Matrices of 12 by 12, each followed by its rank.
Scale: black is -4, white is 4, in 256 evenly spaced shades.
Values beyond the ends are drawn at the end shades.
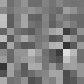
two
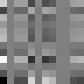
one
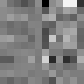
two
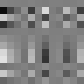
one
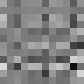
two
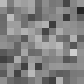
full rank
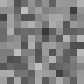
full rank
